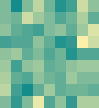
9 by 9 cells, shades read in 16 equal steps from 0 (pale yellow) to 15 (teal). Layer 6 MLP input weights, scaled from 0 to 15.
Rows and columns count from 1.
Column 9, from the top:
7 10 2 3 11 6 8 10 5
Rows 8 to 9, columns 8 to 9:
9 10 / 5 5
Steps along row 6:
up down down up down down down same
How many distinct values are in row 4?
8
